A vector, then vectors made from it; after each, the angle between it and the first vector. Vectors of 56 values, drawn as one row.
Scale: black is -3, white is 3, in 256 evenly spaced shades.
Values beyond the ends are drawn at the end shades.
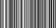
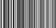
partly opposed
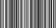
nearly parallel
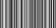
nearly parallel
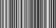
nearly parallel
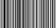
nearly opposite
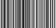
nearly opposite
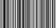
nearly opposite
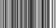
orthogonal
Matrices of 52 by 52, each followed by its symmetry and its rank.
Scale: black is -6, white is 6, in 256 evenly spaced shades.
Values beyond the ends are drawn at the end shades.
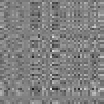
neither, rank three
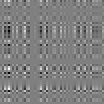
neither, rank one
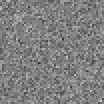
symmetric, full rank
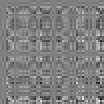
antisymmetric, rank two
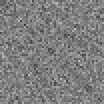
symmetric, full rank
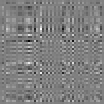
antisymmetric, rank two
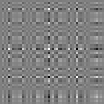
symmetric, rank one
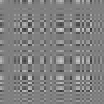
symmetric, rank one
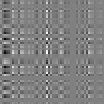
neither, rank one
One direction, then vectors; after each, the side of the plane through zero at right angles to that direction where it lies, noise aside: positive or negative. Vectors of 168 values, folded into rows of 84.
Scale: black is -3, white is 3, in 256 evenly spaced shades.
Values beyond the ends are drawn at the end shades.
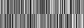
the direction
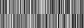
negative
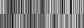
positive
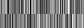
positive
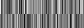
positive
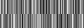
positive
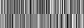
positive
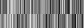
negative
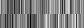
positive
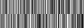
negative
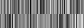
positive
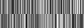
negative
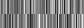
positive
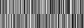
negative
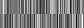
positive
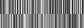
negative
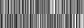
positive
